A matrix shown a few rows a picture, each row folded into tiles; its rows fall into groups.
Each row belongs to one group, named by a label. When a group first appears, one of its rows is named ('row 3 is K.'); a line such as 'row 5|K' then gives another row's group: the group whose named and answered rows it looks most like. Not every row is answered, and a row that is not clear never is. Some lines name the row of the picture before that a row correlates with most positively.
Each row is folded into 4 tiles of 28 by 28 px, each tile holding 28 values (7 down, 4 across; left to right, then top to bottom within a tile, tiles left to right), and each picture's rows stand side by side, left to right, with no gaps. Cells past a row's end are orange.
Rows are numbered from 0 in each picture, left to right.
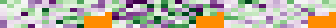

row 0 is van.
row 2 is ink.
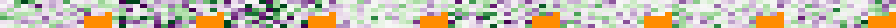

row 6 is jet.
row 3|van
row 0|ink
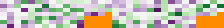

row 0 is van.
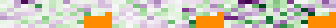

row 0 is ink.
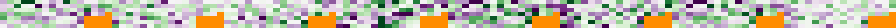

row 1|jet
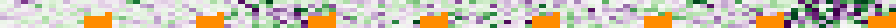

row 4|jet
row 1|ink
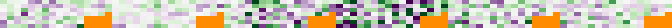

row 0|van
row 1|van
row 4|jet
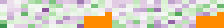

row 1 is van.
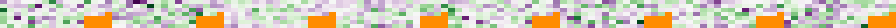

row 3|van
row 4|jet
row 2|van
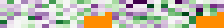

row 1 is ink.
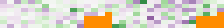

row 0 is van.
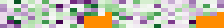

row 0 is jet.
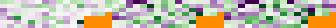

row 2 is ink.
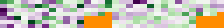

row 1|ink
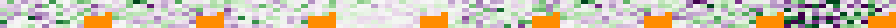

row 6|ink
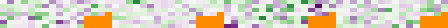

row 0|jet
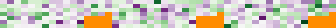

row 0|jet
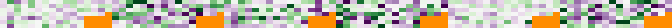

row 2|van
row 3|jet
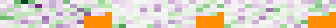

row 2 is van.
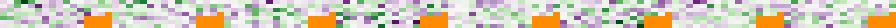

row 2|van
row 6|ink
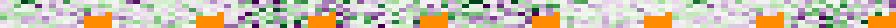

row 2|van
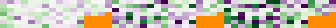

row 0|jet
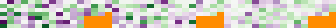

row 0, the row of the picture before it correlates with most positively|0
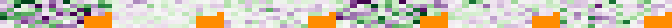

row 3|ink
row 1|ink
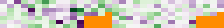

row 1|jet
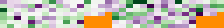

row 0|jet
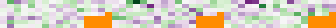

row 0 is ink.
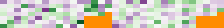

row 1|van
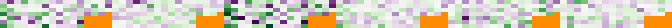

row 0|jet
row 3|jet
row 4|van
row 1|ink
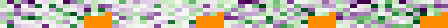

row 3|ink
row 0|ink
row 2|ink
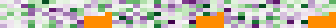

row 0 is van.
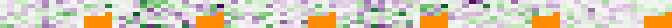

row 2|jet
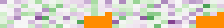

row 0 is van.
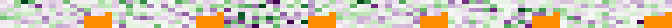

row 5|jet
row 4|van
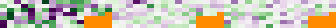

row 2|jet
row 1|ink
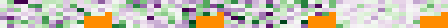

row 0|ink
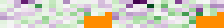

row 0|ink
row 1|ink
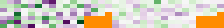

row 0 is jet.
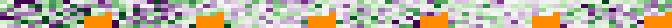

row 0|ink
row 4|jet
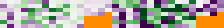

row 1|van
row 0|van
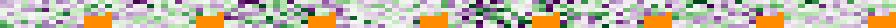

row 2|ink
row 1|ink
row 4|van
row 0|van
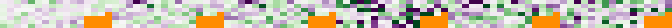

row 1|ink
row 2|ink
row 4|ink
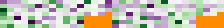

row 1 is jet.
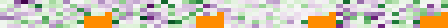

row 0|ink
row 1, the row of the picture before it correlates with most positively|1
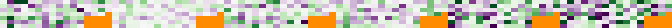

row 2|jet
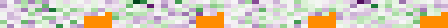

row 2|van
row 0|van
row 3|ink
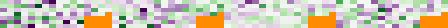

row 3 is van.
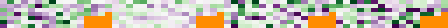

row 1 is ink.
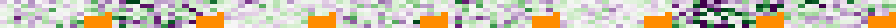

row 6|van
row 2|ink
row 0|van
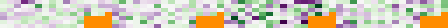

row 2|jet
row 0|ink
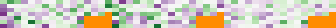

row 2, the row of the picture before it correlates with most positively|1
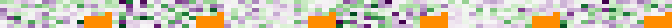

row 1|ink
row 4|van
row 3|jet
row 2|van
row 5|van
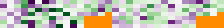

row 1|jet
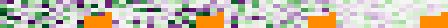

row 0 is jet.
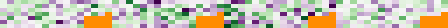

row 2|jet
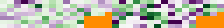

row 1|jet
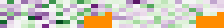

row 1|ink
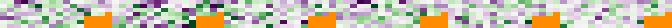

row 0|ink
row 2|jet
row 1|van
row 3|ink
